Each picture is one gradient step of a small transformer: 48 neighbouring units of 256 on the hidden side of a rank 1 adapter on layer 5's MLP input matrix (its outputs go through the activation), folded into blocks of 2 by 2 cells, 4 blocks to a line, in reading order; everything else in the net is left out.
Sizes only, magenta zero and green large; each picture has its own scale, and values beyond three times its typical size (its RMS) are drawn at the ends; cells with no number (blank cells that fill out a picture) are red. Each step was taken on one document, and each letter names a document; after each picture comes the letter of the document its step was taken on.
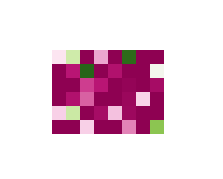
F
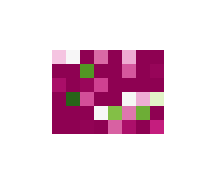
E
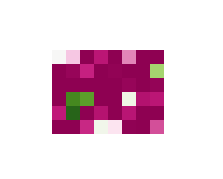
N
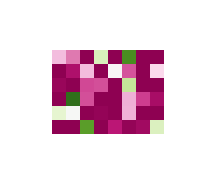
F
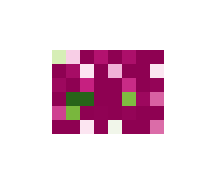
N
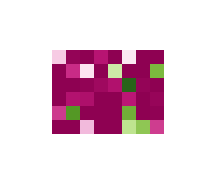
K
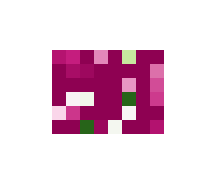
N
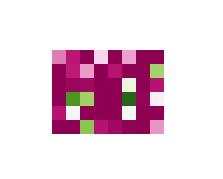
N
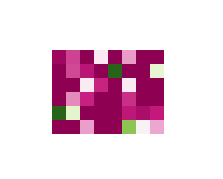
K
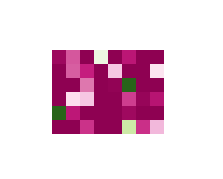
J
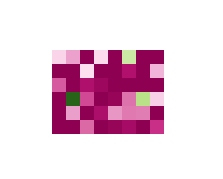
E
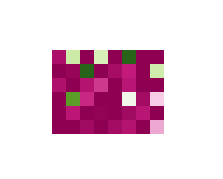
F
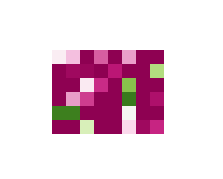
J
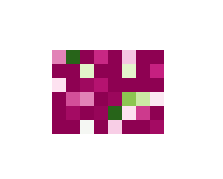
E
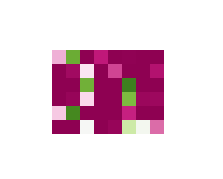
J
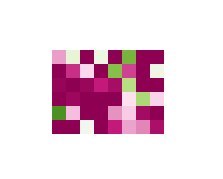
F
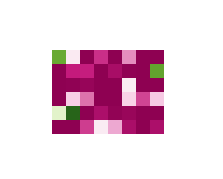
N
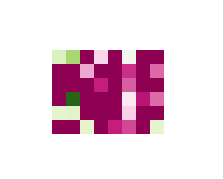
F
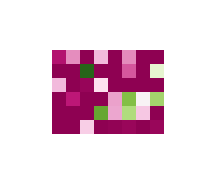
E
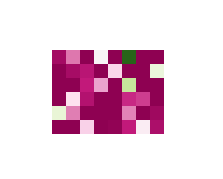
K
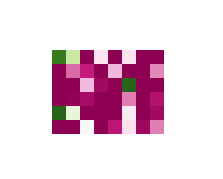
J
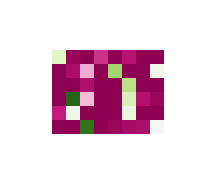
J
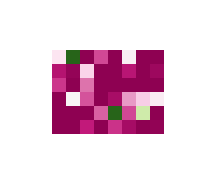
E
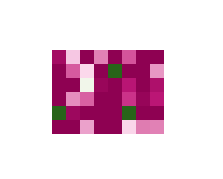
J
